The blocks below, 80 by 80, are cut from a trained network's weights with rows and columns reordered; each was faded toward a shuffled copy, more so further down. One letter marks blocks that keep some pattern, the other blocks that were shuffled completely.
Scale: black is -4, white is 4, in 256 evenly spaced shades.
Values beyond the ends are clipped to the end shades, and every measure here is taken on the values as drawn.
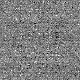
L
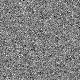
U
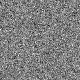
U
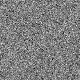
U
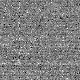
L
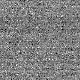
L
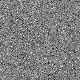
U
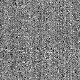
L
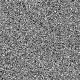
U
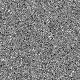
U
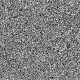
U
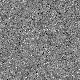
U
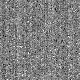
L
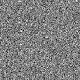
L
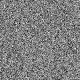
U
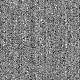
L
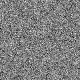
U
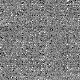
L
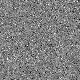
U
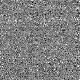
L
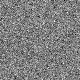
U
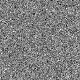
L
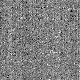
L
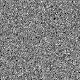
L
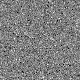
U
